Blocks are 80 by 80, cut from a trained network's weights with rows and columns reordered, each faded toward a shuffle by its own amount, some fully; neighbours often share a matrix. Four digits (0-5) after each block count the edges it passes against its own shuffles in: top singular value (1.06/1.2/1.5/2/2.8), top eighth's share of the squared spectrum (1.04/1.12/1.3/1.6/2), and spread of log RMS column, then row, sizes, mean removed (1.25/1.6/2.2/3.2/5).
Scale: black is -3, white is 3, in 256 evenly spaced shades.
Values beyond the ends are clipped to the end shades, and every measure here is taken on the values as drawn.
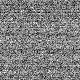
3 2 0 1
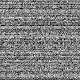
4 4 1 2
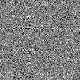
3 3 1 2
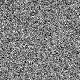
2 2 0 0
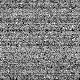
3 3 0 1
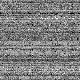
4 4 1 2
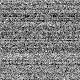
4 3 0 1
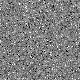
2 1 0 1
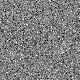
0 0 0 0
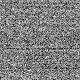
2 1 0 0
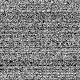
4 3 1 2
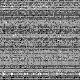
5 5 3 3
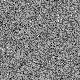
0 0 0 0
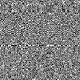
4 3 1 2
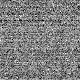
3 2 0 1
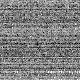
4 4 1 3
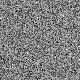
0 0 0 0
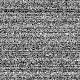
4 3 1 2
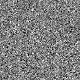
2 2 0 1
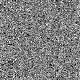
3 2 0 1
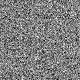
1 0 0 0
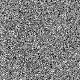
2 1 0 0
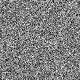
0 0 0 0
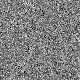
0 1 0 0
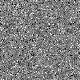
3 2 1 1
